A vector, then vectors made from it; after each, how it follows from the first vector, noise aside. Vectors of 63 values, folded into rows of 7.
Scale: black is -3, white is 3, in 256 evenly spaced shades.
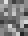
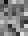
negated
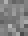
shrunk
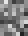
copied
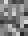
copied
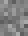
shrunk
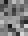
negated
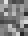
copied
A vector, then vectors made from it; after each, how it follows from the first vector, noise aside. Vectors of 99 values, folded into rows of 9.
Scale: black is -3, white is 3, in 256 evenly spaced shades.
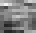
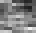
reversed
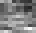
reversed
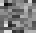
sign-scrambled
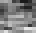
reversed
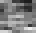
reversed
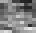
reversed
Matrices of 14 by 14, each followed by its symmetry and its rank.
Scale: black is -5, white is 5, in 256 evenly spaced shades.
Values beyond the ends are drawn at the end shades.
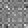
symmetric, rank three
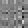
neither, rank two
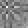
symmetric, rank three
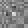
symmetric, rank three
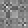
symmetric, rank three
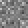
symmetric, rank three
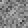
symmetric, full rank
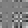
symmetric, rank one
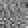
neither, rank three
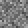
symmetric, full rank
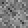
symmetric, full rank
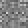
neither, rank three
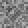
symmetric, full rank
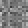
neither, rank two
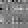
neither, rank two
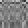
neither, rank two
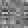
neither, rank three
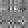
neither, rank two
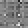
neither, rank three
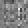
neither, rank three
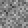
symmetric, full rank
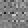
neither, rank three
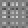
symmetric, rank one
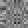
neither, rank two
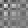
symmetric, rank one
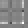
symmetric, rank one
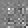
symmetric, rank three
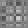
symmetric, rank one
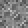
symmetric, full rank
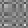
symmetric, rank one
